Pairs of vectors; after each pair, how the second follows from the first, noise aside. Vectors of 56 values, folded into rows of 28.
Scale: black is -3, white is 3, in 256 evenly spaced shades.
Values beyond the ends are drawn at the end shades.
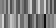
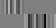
partly zeroed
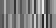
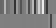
partly zeroed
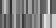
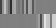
partly zeroed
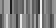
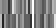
wrapped around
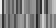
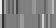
partly zeroed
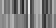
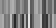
wrapped around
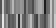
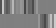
partly zeroed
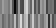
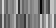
wrapped around
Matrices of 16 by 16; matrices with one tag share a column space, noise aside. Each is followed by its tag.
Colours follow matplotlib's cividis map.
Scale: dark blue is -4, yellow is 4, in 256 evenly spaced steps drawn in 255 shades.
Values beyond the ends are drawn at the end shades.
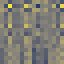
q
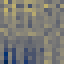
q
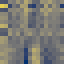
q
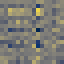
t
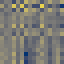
q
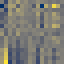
q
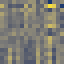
q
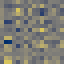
t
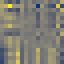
q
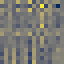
q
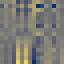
q
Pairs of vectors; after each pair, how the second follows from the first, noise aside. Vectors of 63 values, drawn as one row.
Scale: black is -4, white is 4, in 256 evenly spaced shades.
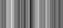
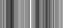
negated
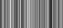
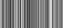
negated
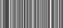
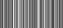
shuffled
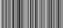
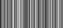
negated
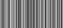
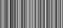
negated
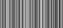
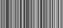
negated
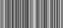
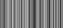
negated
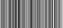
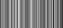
negated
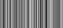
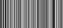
shuffled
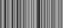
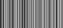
shuffled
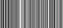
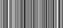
shuffled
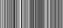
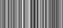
shuffled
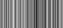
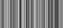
shuffled
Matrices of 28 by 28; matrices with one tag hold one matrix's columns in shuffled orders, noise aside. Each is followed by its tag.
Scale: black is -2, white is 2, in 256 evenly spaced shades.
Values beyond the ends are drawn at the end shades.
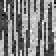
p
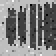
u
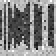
u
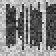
u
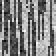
p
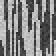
p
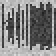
u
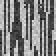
p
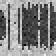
u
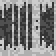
u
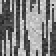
p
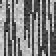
p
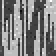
p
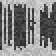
u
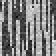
p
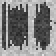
u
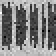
u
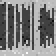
u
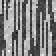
p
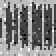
u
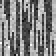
p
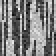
p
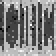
u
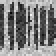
u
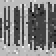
u
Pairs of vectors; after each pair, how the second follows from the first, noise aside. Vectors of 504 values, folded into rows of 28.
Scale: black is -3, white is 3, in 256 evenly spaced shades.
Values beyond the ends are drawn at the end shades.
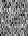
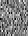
shuffled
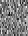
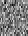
shuffled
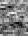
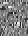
sign-scrambled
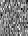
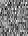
shuffled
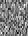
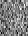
sign-scrambled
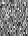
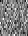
shuffled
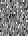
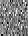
shuffled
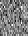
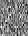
shuffled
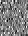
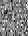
shuffled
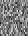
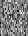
sign-scrambled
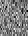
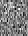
shuffled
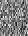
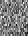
sign-scrambled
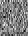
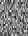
sign-scrambled
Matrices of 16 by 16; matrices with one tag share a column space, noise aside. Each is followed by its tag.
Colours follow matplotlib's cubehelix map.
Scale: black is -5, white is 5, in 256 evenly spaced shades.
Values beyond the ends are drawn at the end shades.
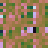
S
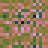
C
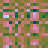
C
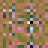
C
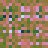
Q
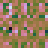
S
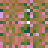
C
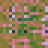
Q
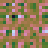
S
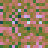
C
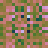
Q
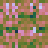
S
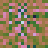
C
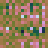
S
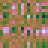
S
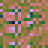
C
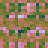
S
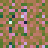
C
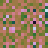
C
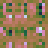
S
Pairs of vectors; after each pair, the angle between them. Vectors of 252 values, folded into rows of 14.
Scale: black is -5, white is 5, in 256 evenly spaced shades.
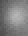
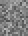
orthogonal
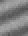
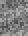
partly opposed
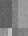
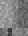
nearly opposite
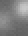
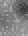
nearly opposite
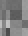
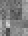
nearly parallel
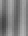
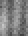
nearly opposite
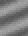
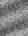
nearly opposite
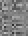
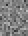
orthogonal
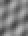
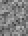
partly aligned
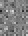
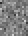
partly opposed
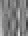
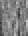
nearly opposite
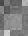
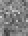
partly opposed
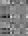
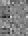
nearly parallel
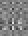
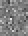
partly opposed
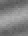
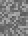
orthogonal
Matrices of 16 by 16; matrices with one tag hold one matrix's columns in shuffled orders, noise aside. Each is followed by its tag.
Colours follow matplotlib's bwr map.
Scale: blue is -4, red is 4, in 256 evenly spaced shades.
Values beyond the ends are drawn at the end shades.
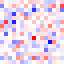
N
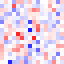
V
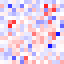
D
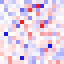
D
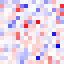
D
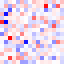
N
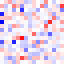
N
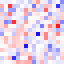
D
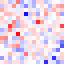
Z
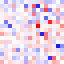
D
